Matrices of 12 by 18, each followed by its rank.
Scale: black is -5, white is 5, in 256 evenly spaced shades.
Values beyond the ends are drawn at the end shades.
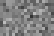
full rank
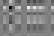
one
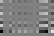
one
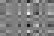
one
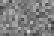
full rank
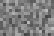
full rank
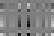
one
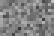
full rank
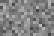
full rank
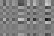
one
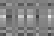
one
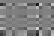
one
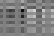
one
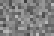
full rank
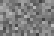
full rank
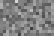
full rank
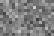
full rank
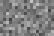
full rank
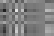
one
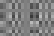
one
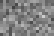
full rank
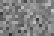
full rank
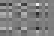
one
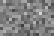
full rank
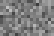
full rank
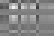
one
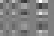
one
